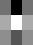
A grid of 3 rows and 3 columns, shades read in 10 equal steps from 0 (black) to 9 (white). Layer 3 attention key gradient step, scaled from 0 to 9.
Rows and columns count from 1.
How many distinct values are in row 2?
2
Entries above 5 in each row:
0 3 0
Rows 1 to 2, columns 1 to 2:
4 0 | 6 9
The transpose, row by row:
4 6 5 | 0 9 3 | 4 6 5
